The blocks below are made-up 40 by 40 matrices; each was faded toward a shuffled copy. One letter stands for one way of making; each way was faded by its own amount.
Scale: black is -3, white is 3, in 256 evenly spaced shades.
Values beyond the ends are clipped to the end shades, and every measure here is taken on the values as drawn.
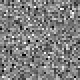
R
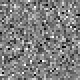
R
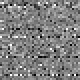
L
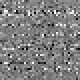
L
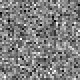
R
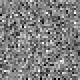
R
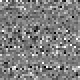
L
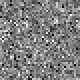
R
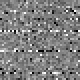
L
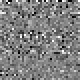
L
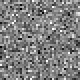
R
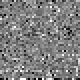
L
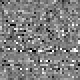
L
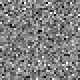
R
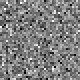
R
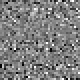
L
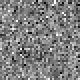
R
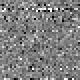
L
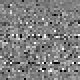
L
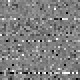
L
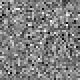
R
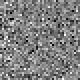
R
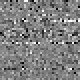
L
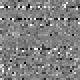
L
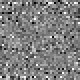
L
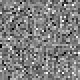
R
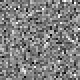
R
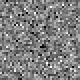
R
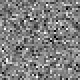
R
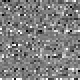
L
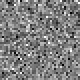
R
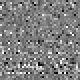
L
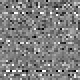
L
